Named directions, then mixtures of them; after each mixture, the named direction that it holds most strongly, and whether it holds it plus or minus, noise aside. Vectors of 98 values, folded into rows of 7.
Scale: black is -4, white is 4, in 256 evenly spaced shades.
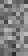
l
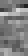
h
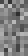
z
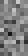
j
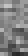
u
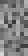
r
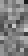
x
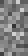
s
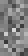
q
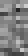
h, minus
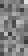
x, minus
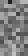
l, minus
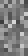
r, minus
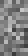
s, plus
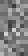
q, plus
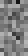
s, minus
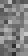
l, plus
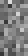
z, minus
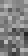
u, plus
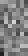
r, minus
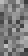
q, plus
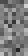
r, plus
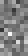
j, minus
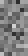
s, minus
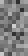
s, minus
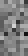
x, plus
